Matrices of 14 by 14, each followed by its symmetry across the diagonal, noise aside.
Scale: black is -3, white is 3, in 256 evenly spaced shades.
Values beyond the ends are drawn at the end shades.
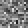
neither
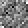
symmetric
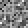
symmetric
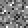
symmetric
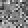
antisymmetric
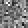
neither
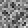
symmetric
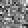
neither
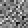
symmetric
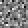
antisymmetric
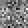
antisymmetric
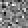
antisymmetric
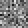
antisymmetric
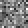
neither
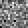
neither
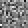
antisymmetric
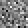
antisymmetric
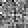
antisymmetric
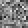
neither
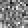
neither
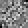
symmetric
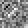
symmetric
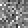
neither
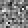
antisymmetric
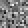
antisymmetric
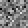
symmetric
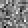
neither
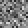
symmetric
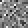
symmetric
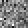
neither
